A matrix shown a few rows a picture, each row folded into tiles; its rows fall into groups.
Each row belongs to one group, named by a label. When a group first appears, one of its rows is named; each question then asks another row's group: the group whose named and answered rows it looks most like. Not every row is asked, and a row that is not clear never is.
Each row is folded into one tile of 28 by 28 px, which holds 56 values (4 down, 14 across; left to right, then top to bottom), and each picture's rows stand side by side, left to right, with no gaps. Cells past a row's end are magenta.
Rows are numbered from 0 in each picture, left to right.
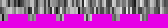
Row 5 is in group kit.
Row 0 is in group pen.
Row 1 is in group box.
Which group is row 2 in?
box
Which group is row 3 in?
kit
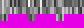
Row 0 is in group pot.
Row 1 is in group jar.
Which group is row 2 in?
pen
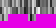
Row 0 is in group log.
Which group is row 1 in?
pen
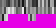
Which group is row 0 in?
pen
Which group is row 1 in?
box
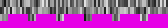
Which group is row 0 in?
box
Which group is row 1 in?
box
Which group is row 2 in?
jar
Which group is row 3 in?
pot
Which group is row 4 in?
pen
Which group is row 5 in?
pen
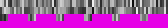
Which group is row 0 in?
pot
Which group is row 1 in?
pen
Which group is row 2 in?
log
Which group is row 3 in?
kit
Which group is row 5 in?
box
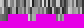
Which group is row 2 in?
box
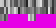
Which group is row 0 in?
pot
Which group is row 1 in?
kit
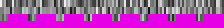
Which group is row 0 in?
jar
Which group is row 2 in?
kit
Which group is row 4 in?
jar
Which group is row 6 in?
pot
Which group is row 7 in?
pot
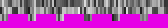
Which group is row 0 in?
log
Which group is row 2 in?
pen
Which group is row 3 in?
pot
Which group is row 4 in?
pot
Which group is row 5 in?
log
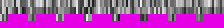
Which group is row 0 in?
log
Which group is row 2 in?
kit
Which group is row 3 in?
box
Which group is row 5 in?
pot
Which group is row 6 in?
kit
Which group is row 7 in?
kit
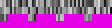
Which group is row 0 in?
jar
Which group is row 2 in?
pen
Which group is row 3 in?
box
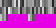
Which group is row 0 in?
box
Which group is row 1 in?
kit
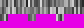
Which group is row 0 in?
jar
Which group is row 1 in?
jar
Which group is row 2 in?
log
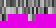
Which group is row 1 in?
kit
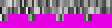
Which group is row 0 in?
log
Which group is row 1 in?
pot
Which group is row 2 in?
log
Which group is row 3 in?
pot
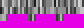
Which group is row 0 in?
log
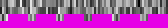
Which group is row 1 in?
log
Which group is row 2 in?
log
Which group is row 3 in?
jar
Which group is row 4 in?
log
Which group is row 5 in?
log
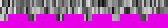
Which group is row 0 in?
box
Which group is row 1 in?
pot
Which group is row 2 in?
jar
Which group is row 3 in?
pen
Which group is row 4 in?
log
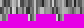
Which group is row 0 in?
box
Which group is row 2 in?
pen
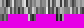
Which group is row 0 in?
jar
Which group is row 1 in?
log
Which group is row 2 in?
pot
